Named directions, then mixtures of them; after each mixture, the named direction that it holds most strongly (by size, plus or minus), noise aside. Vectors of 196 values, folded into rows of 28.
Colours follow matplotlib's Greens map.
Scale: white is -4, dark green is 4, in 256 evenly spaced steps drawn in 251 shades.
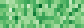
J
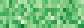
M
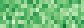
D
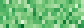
M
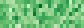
J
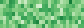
M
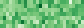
D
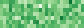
J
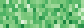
M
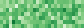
M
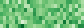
M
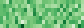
M
